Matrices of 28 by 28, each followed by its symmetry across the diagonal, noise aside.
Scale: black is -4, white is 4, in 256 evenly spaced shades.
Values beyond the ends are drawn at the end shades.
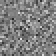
antisymmetric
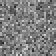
neither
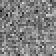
neither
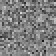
neither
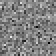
neither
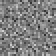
antisymmetric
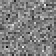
neither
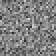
neither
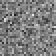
neither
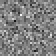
antisymmetric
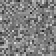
antisymmetric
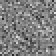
antisymmetric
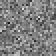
antisymmetric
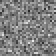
neither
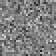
antisymmetric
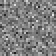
antisymmetric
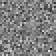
antisymmetric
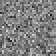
neither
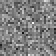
antisymmetric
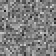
neither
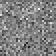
neither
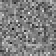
antisymmetric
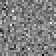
neither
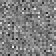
antisymmetric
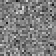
neither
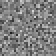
antisymmetric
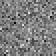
neither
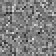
antisymmetric
